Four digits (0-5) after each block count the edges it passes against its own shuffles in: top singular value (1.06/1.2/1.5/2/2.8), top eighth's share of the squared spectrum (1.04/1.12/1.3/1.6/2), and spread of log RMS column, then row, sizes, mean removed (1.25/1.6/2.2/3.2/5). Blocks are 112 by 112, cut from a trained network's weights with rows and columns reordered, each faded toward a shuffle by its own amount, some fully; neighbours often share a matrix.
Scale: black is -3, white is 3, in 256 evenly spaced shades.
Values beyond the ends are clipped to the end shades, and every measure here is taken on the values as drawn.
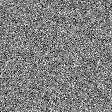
0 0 0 0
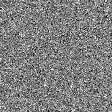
1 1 0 0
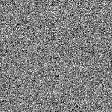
2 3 1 1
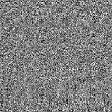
3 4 2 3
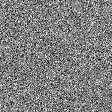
1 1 0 0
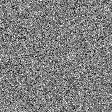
0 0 0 0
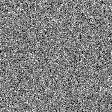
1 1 0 0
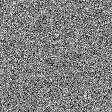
0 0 0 0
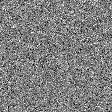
0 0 0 0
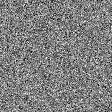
1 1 0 0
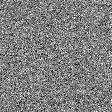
1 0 0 0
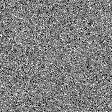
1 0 0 0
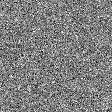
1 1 0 0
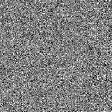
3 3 2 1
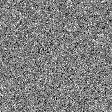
1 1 0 0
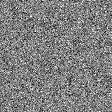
1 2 0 0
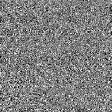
3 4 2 3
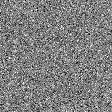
1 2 0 0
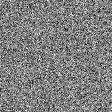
2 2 0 1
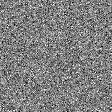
2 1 0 1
